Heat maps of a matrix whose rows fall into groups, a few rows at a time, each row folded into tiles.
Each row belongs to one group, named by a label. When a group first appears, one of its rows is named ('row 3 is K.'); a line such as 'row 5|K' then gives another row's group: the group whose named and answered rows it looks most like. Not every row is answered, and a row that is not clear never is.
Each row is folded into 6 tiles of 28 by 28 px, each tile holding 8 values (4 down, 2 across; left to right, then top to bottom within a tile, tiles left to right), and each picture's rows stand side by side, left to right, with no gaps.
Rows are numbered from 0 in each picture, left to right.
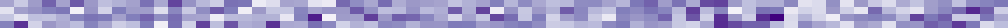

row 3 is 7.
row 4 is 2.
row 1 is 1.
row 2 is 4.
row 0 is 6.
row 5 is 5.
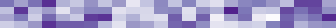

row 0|2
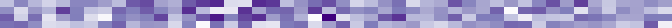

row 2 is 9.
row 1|4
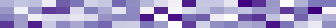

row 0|1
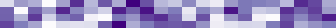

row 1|7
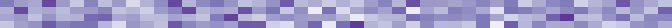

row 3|9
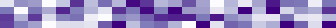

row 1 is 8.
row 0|7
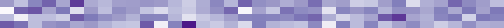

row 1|6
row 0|6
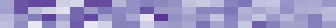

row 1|1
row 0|4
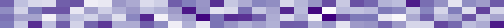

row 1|4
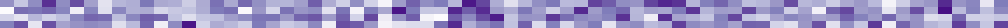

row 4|9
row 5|8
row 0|6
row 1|6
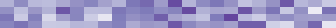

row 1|9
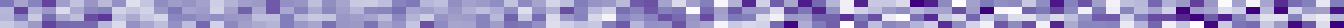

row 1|8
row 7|8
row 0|2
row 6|6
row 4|7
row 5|5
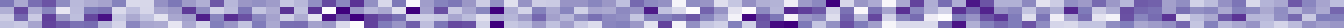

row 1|4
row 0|2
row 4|5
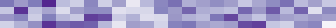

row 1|9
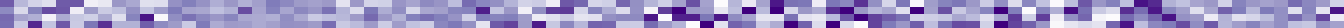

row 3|1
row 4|8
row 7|1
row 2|5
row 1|8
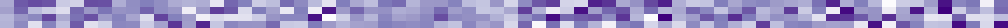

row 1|1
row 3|4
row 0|4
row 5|8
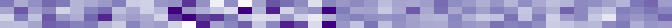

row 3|7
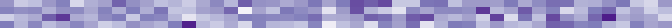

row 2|4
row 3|2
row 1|6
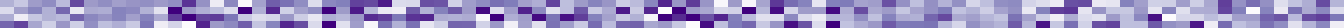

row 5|2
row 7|6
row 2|4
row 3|4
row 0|6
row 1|8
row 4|8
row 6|1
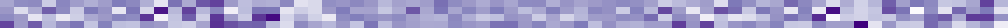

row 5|6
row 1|2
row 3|1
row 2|8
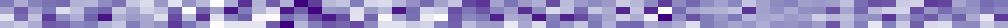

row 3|4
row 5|4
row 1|7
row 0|2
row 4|8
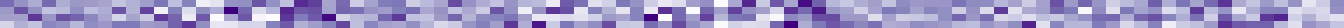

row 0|4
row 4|7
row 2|9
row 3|1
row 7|2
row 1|7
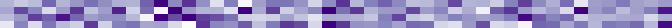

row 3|8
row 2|9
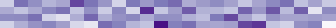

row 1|9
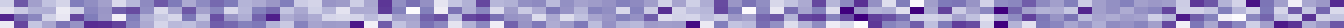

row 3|1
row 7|5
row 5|8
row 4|6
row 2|6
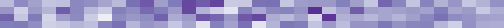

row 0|7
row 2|2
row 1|4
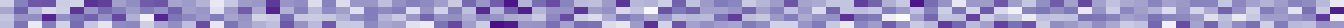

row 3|9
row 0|4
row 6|6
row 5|5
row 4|9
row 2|5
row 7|1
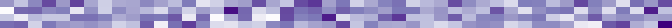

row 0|6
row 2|9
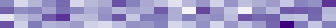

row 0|9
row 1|5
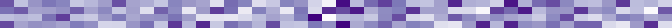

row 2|9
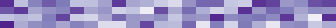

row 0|9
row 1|4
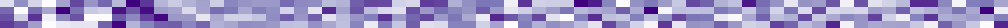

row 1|1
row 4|5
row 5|5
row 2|4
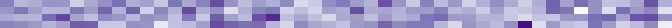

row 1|2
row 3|6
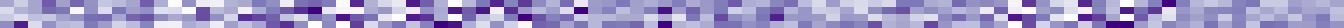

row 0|6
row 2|5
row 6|5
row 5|1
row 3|8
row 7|1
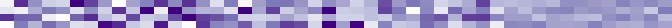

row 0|5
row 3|1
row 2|6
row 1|8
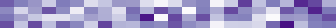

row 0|1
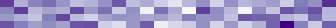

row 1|5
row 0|9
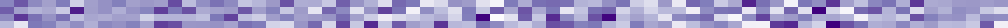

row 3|2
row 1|9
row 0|8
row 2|1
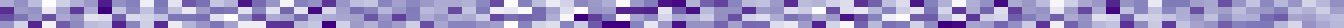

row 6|8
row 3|5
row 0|8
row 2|4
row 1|5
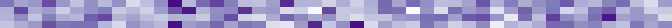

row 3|2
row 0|2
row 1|9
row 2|6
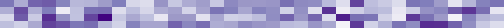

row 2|5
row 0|2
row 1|1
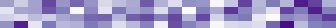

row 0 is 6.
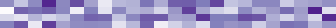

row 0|6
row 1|4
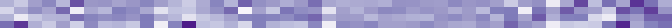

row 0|6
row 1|6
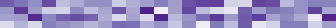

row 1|4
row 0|4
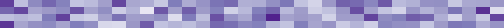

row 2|4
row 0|9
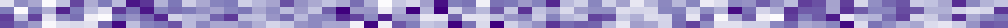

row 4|7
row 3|2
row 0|7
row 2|8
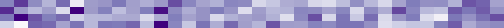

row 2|7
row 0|8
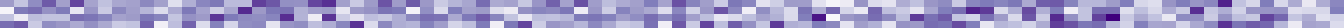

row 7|2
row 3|6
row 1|4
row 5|5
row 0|6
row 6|2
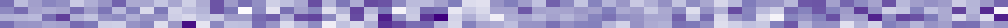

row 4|7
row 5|4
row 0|9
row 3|2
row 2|2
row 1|6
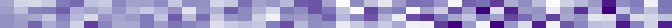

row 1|7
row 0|1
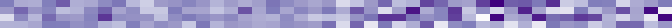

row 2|4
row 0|2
